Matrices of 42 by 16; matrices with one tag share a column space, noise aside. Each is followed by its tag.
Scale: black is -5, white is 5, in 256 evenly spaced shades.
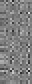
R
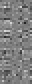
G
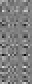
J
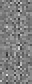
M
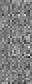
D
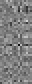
J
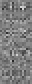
G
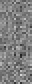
M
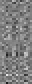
M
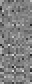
J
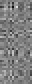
G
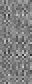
D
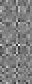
J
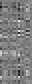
G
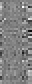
G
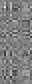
G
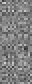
M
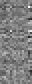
G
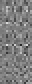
J
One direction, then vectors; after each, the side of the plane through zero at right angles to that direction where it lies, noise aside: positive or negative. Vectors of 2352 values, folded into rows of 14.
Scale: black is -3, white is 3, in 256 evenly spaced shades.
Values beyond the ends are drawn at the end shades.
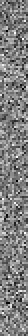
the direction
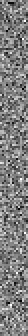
positive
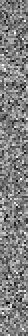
positive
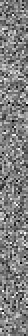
positive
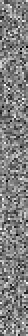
positive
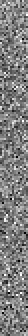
negative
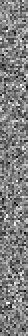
negative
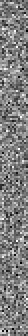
positive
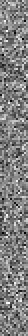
negative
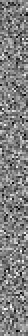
positive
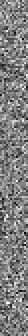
negative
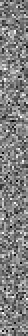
positive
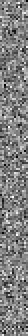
negative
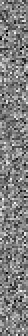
positive
